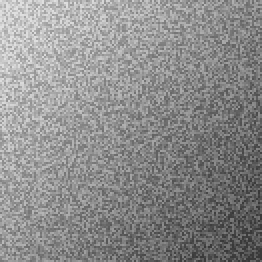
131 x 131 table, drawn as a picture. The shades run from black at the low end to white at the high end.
The ninth with the highest average is the top left. The ninth with the lowest average is the bottom right. No row or column stands out. Neither half mirrors the other. There are no regular stripes. There is an overall slope up to the top left. The histogram is bell-shaped.
